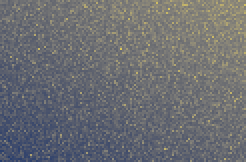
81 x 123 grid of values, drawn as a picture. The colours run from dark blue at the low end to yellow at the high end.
On average the colour sits 40% of the way up the scale. There is an overall slope up to the top right. No row or column stands out. The top right is the ninth with the highest average. The halves do not mirror each other. The bottom left is the ninth with the lowest average.
